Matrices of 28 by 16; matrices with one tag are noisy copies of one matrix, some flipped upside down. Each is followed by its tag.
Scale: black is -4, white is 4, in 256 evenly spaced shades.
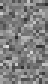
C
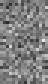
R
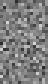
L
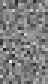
L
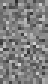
L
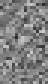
C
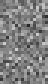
R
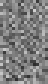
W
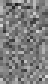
W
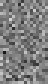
W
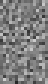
L
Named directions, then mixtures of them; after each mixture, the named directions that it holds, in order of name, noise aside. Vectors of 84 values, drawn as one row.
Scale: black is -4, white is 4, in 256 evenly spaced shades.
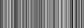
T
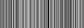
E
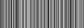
E, T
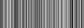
T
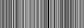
E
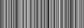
E, T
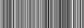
E, T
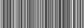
T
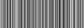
E, T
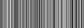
T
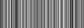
E, T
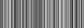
T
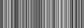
T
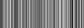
T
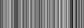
T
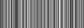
E, T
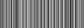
E, T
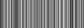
E, T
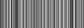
E, T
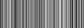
T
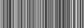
T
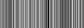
E, T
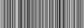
E, T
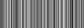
E, T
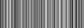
T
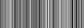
E, T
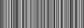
E, T
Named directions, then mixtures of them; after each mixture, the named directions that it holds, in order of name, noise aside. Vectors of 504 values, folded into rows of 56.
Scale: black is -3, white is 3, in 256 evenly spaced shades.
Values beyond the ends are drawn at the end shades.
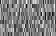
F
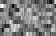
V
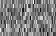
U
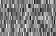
F, U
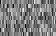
F, U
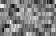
V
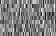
F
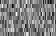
F, V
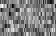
F, V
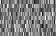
F, U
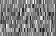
F, U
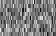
U
